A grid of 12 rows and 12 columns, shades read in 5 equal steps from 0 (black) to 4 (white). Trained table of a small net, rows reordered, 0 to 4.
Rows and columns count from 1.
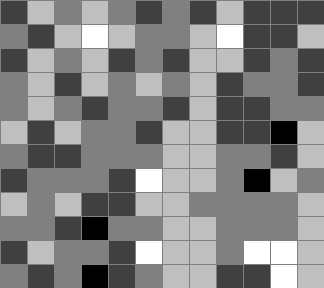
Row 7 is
2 1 1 2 2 2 3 3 2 2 1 3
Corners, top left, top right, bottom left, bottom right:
1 1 2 3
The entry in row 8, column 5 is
1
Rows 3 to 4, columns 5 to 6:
1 2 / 2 3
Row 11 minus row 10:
-1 1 1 2 -1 2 0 0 0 2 2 0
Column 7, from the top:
2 2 1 2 1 3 3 3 3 3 3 3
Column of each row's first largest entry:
2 4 2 2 2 1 7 6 1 7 6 11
